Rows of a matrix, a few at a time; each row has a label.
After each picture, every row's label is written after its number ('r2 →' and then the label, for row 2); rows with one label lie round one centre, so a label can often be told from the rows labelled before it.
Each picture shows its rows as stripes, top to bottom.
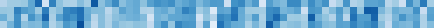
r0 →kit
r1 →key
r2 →key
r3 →key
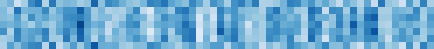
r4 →kit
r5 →key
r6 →key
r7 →key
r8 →key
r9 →key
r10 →kit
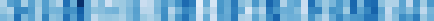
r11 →key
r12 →key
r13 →key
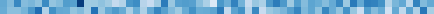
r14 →key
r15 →kit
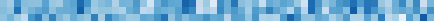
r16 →key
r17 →key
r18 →kit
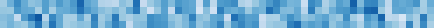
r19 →key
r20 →key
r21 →kit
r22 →kit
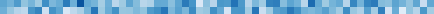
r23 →key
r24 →kit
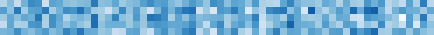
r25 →kit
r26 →key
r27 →kit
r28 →kit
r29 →key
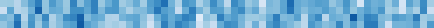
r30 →kit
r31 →kit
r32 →key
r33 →key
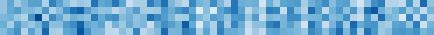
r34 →kit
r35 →key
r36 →kit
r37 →key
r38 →key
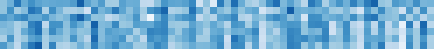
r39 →key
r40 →kit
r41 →key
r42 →kit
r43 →kit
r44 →kit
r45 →kit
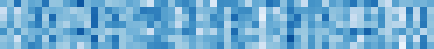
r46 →key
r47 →kit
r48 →kit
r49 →kit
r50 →key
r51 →kit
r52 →kit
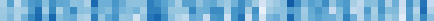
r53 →kit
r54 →kit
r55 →kit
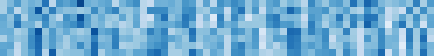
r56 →key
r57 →kit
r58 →key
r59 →key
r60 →kit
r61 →kit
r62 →kit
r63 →kit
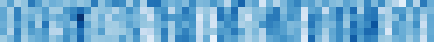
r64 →kit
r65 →key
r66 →key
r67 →key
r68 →key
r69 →key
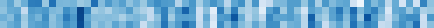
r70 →kit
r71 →key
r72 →key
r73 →key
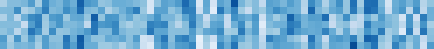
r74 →key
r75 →key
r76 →kit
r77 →kit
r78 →kit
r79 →key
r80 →key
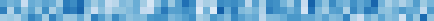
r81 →key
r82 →key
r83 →kit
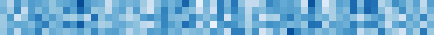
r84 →key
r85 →key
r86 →kit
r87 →key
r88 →kit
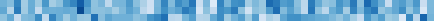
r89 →key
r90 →key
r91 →kit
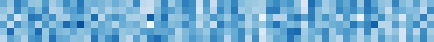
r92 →key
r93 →key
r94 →kit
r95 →key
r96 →kit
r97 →kit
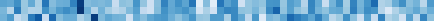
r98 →key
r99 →key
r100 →kit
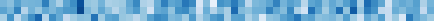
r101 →key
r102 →key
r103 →kit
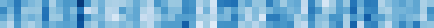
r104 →key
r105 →key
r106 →key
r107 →key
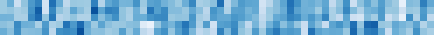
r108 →kit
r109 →kit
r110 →kit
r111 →key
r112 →key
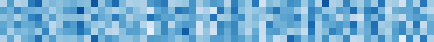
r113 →kit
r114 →key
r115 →kit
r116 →key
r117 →key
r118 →kit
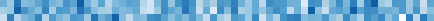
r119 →key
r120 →key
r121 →kit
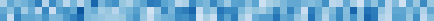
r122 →kit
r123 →key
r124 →key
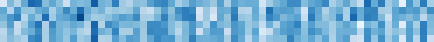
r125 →kit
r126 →key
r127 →key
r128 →kit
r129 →kit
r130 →kit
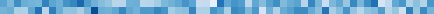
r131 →key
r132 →kit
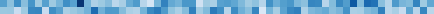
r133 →key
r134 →kit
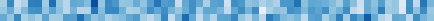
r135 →kit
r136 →kit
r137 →key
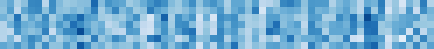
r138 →kit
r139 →kit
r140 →key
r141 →key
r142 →key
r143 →kit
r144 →key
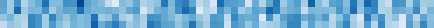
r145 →key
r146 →key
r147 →kit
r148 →kit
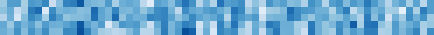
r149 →key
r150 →kit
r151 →kit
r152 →key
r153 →key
